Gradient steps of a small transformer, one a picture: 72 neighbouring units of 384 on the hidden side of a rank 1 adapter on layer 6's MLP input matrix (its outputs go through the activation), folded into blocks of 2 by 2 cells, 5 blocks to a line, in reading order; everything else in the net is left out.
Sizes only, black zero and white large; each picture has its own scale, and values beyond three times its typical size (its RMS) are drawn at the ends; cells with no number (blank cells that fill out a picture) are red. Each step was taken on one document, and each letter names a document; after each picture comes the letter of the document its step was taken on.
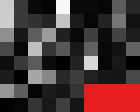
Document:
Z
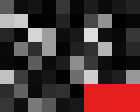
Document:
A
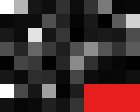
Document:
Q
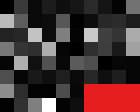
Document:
A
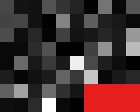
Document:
A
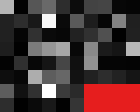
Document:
Q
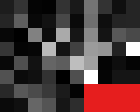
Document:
A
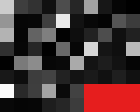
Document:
Q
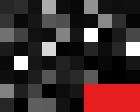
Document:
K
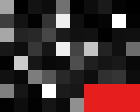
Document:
Q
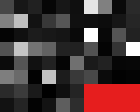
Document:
K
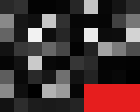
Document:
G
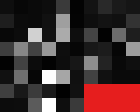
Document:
K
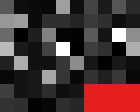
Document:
Z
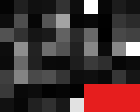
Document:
K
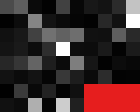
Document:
Z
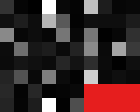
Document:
K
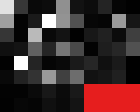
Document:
Q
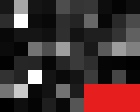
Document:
G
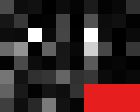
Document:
A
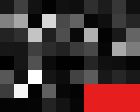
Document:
G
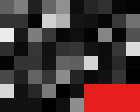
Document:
Q
